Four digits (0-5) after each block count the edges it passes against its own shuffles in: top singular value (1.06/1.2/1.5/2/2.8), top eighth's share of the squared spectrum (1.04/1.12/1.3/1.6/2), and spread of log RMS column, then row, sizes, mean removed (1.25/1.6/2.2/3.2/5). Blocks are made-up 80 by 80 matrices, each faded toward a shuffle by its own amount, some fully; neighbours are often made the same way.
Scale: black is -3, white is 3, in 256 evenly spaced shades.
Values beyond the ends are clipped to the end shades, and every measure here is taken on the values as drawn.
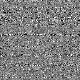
1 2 0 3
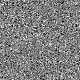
0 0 0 1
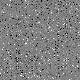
3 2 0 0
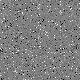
3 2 0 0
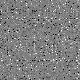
3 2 0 1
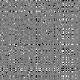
5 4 3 3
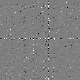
4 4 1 1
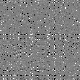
4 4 2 2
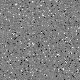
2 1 0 0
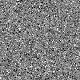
0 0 0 0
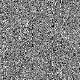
1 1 3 0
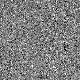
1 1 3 0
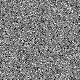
0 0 0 0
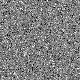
0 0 0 0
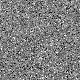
0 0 0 0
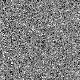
0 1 2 0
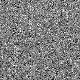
0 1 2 0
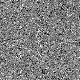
1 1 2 0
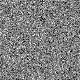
0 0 1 0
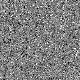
0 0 1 0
